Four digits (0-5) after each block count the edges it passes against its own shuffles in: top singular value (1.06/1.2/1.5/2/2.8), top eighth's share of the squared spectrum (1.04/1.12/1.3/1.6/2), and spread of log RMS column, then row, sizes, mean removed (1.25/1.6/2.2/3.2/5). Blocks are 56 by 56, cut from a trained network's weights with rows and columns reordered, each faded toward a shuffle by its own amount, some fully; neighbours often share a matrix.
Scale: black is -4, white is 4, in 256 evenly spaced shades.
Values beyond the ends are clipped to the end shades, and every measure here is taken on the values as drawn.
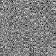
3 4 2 2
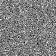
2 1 0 0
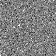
1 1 0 0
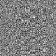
3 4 2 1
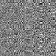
4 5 3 2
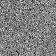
0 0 0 0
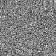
3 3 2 1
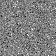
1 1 0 0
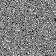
2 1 0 0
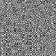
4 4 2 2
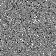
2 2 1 0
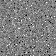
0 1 0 0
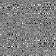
3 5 2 3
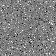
0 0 0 0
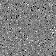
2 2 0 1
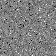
0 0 0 0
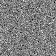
0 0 0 0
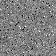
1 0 0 0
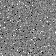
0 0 0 0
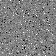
1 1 0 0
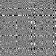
4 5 2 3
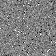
0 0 0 0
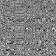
3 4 1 2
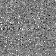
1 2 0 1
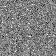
0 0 0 0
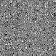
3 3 1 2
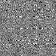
3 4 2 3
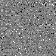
2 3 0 1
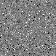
1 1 0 0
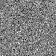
2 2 0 0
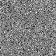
2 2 0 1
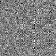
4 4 2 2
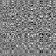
4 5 3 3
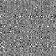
3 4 2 2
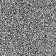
1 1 0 0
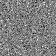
2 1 0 0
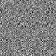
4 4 2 2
